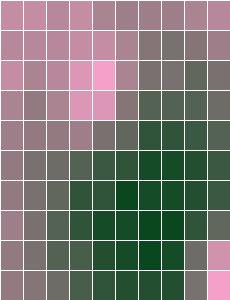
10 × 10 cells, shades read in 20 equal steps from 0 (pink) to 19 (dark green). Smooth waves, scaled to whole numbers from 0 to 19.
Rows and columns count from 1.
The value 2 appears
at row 3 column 4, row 4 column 4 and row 4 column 5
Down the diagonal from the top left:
4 5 5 2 10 16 18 19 11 0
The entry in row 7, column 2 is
10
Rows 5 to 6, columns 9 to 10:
15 13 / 17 15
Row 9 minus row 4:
2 2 7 12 15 9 6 5 -2 -8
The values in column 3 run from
5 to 13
